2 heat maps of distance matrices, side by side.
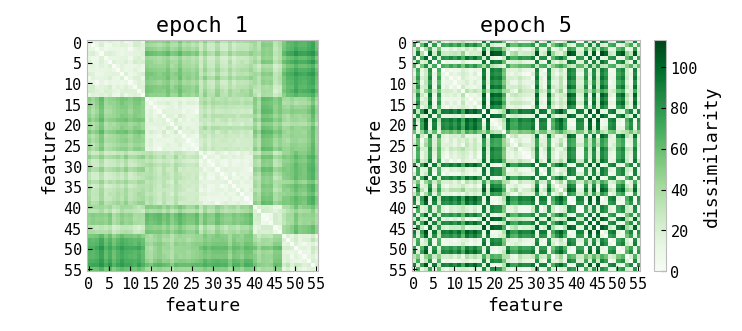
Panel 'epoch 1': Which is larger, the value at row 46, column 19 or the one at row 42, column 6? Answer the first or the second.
the first
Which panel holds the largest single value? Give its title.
epoch 5
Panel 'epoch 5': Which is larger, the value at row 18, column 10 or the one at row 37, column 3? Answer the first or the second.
the second
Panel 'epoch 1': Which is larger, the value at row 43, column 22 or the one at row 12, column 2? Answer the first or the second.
the first
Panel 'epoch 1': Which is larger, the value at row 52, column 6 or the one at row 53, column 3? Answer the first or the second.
the second
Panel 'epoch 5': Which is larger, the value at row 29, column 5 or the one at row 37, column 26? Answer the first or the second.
the second
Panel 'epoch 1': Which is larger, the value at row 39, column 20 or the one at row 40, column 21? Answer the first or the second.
the second
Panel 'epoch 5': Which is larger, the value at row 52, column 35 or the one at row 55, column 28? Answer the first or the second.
the first
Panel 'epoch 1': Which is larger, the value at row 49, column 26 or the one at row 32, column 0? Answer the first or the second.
the first
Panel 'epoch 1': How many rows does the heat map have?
56
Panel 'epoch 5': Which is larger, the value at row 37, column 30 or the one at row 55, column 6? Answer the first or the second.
the first
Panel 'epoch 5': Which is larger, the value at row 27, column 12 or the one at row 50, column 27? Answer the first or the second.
the second
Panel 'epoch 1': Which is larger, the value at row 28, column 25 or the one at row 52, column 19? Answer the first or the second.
the second
